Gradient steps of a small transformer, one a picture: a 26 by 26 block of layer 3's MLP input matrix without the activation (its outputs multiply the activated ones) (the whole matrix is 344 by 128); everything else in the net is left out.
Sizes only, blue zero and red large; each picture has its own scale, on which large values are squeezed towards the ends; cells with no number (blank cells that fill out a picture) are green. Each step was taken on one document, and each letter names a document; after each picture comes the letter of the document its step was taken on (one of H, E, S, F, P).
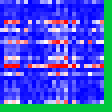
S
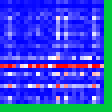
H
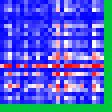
H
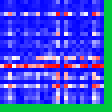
H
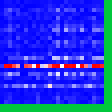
H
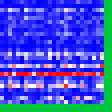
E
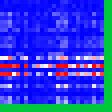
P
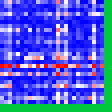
P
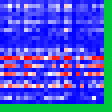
E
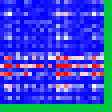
P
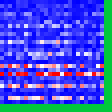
E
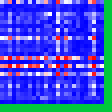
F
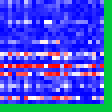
E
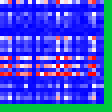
F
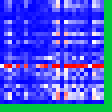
H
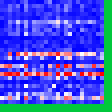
E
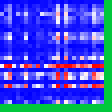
H
